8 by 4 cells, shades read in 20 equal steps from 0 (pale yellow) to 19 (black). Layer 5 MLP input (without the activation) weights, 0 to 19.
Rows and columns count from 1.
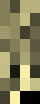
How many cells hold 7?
2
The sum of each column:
68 78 56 90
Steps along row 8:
down up same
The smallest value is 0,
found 2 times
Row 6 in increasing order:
0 4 15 17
